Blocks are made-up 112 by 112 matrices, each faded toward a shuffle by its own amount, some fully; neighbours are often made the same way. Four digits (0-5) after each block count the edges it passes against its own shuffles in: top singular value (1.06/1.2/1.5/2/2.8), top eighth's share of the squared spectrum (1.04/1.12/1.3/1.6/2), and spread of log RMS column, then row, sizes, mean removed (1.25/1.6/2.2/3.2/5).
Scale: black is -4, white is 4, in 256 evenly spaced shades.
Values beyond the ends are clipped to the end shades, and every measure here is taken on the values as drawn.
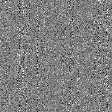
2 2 4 0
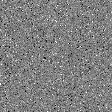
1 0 1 0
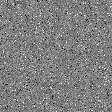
0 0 0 0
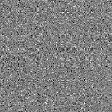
4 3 2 2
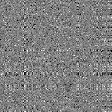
5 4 3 3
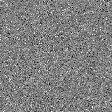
3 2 0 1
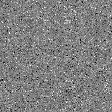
3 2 1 1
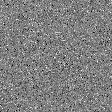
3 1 0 0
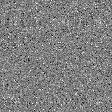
3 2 0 0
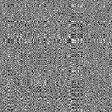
5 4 3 3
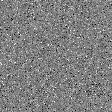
2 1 0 0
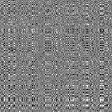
5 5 4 4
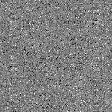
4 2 1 1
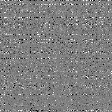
2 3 3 4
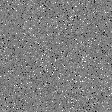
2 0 0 0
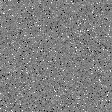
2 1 0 0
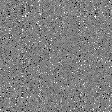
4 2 2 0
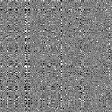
5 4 3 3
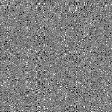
4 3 2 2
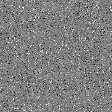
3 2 1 0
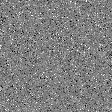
2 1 0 0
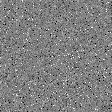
2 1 0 0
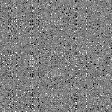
4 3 2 2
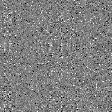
4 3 2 1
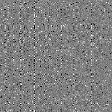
5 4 3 2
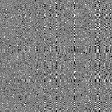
5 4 3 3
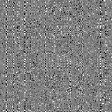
5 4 3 2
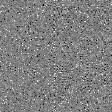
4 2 2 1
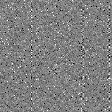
4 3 2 1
